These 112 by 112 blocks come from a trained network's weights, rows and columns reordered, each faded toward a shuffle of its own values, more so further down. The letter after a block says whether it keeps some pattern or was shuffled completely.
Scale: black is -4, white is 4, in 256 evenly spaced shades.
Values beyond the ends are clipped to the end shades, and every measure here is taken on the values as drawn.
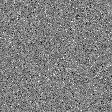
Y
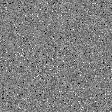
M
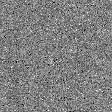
M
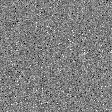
M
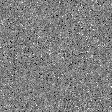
M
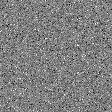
Y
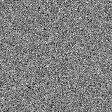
Y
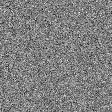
Y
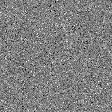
M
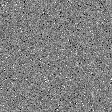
Y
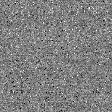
M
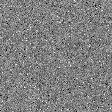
M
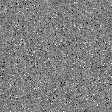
M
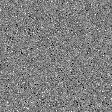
M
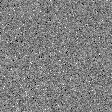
Y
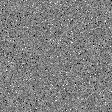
Y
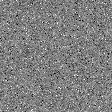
Y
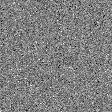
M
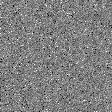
M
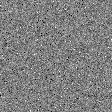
Y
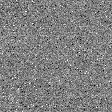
M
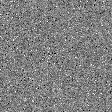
Y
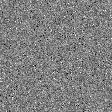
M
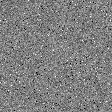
Y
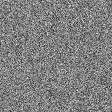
Y
